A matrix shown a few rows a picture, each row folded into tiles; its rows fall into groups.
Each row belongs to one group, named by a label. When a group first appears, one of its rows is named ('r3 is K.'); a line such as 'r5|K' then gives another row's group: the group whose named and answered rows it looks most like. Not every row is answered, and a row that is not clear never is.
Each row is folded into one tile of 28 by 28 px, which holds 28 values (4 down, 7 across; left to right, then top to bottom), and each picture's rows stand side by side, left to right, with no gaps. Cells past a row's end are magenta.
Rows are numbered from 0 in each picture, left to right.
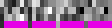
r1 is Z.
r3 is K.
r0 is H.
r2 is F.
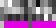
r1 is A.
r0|F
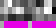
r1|A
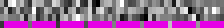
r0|K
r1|Z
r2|H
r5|A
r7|A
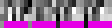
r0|A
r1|Z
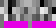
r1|F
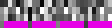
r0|Z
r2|A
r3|Z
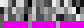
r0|H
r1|Z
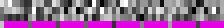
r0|F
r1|Z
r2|H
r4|K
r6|F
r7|K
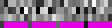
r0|K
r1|H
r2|K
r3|K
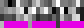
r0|A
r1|F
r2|H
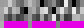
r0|F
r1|F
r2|Z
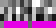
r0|A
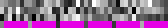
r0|A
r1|A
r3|K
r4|K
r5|F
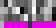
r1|H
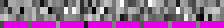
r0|K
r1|H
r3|K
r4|Z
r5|K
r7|A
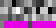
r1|H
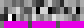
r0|A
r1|H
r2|K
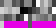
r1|K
